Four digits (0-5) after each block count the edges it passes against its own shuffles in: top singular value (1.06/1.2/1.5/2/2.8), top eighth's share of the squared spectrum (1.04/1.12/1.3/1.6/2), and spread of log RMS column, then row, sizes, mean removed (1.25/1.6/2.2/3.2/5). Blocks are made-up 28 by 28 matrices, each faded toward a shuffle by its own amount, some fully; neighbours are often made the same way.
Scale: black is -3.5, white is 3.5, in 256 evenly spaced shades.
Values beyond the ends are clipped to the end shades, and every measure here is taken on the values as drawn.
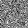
0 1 0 0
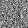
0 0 1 0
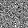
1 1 1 0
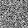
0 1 0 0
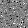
0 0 0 0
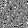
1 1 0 0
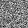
0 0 0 0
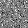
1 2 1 0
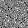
0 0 0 0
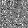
3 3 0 1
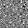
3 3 1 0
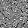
1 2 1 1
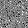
0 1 0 0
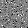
0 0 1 0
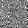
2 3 2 0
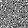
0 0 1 0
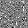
1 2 1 0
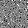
1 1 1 0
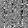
2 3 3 0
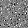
2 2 0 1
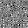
3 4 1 1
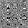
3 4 2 2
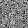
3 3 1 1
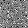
0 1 0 0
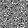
1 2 0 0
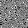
0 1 1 0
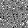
2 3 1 1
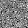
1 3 0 0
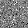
0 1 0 0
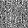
2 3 1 0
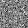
2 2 0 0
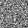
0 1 0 1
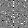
3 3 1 0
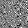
1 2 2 1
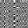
4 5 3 2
